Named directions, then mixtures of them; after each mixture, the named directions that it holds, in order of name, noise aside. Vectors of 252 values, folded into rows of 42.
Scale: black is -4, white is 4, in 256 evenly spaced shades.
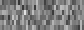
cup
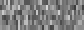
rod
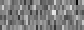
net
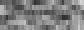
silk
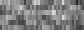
net, silk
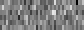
net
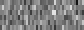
net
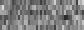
net, silk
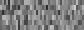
rod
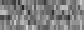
cup, silk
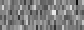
net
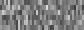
rod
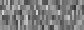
rod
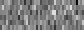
net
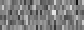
net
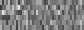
cup, rod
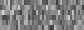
rod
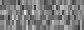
cup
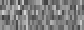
cup, rod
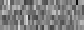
net, rod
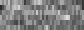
rod, silk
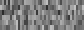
rod
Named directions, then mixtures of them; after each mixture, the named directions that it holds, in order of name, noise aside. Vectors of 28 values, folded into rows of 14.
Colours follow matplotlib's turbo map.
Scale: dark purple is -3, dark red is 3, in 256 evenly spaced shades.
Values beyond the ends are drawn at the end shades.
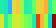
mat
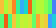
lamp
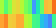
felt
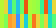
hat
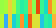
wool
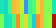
hat, mat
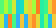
hat, wool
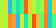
hat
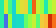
felt, lamp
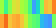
felt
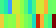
mat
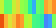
felt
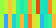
wool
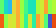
felt, mat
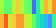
felt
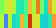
wool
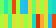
lamp, mat
